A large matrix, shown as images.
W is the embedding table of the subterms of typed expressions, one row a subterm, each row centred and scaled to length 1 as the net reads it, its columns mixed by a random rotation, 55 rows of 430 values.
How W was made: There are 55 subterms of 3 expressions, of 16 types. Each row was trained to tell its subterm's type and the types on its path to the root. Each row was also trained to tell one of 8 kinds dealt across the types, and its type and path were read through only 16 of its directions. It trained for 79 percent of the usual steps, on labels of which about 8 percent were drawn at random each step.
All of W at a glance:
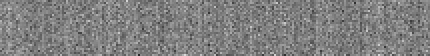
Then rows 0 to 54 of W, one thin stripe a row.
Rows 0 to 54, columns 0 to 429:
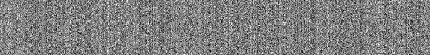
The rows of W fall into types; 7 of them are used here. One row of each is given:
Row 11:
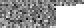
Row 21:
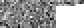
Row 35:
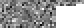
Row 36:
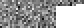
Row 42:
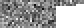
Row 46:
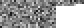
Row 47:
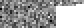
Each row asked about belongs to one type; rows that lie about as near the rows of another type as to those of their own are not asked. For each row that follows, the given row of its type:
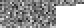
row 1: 11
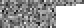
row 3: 36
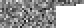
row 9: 42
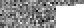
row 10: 46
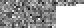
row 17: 46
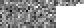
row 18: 47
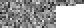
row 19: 42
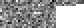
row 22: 21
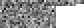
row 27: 36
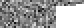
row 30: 42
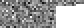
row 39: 21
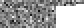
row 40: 36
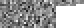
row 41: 47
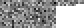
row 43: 46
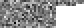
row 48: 42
